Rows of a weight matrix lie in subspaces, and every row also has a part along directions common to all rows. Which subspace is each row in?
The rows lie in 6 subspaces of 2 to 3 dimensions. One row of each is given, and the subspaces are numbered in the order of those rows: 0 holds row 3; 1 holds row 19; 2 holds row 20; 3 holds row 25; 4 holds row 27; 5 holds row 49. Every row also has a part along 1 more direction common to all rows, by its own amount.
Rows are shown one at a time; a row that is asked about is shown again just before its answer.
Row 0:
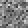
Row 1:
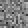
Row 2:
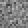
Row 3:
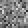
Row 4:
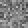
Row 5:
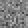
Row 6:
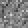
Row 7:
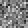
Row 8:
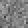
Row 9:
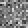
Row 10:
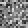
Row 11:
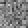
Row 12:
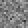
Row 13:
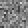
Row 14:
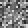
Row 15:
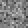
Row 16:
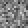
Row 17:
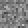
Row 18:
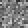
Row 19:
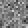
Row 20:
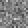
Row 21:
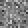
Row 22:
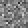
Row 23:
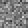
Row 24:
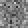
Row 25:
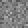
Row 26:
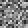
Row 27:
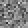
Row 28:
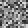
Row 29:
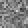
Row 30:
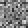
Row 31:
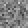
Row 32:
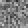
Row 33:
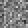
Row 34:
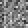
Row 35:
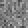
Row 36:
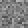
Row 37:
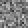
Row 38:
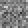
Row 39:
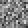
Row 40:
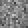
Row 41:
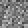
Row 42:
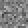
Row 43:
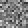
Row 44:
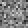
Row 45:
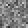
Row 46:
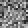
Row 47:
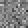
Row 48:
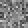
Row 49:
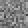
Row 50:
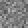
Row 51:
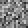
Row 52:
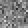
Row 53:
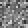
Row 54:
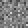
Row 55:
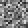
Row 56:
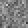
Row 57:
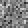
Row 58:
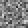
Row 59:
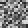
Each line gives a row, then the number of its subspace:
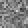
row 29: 1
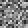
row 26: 5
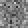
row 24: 2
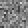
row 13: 3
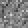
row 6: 1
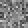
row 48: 5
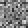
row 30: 0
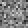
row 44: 2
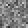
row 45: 1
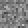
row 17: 4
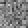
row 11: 0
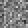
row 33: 3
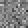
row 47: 0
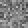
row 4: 5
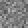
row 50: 1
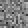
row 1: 5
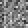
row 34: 3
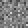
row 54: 3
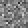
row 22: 4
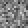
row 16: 4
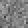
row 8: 1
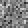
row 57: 1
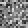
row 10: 0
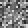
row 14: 3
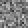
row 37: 5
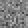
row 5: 5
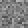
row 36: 3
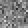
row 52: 0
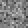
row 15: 2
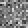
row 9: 0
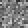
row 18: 3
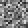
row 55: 4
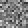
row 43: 5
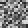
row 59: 1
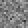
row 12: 3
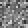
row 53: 3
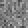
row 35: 0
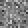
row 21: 2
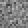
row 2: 0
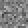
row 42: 4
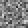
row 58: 4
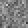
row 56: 1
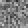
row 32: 2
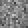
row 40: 2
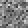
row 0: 5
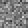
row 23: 5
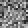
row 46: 5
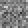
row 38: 4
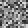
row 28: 1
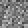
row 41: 3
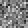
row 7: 1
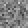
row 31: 4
